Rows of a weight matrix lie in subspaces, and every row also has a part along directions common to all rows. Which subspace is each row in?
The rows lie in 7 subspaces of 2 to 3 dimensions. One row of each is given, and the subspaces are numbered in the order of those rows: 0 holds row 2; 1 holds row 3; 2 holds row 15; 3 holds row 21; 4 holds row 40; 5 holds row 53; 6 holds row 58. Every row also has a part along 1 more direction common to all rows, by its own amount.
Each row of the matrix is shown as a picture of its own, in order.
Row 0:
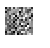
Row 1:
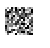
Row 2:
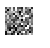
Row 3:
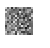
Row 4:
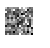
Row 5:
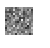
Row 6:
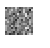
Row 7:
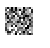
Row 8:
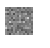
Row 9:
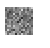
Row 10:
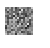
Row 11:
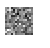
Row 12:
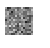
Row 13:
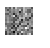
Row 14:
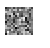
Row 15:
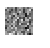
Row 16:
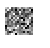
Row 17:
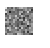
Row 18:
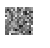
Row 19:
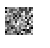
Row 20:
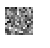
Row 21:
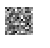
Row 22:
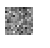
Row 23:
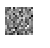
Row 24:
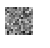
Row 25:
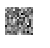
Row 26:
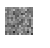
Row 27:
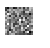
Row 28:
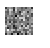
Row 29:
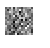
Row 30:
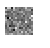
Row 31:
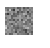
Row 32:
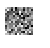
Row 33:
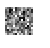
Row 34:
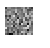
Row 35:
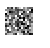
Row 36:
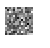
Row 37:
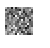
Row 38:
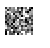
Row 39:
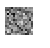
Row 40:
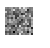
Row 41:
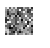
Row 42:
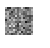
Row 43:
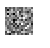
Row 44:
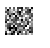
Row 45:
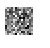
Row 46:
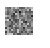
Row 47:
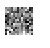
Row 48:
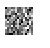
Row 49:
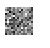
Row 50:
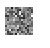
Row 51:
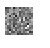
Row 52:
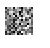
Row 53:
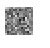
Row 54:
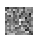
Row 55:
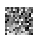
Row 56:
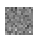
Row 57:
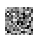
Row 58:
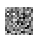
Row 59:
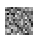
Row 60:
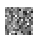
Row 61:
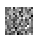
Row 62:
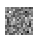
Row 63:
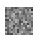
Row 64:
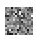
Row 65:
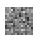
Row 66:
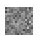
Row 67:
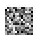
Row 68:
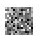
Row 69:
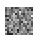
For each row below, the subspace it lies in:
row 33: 1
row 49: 4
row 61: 3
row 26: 4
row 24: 5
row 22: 4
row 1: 3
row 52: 3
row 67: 3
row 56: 0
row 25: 4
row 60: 0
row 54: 5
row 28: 1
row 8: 1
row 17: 4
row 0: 1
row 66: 6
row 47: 5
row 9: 4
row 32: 0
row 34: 2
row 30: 3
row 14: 5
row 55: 5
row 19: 6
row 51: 5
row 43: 6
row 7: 0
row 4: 4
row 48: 2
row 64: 2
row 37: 6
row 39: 6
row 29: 6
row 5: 1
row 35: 4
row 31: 1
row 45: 1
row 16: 3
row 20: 0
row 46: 2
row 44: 0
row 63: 2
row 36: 3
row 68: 1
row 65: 1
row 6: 2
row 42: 3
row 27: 5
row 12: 3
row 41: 0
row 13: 4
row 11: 1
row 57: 6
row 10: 4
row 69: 2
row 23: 3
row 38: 5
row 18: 0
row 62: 4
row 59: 6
